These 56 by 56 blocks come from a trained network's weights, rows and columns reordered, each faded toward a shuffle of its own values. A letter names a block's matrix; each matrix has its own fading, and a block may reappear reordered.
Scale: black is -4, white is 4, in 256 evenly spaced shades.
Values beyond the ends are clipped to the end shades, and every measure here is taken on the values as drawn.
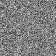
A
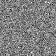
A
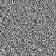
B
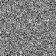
B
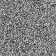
A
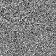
A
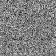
A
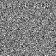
B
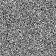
A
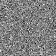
A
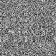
B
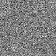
B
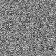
B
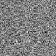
B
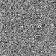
B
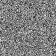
A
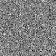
B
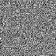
B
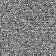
A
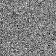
A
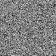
A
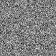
B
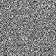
B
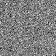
A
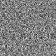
B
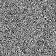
A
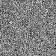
A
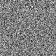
A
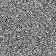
A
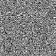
B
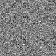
B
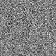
B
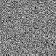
B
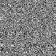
B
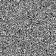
A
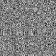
B
